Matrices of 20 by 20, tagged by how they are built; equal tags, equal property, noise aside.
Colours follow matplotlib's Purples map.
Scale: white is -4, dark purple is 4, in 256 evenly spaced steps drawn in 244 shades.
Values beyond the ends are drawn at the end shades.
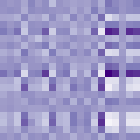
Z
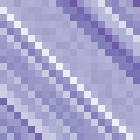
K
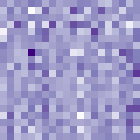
Z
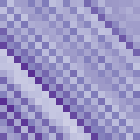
K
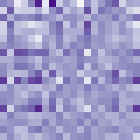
Z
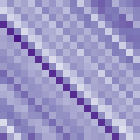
K
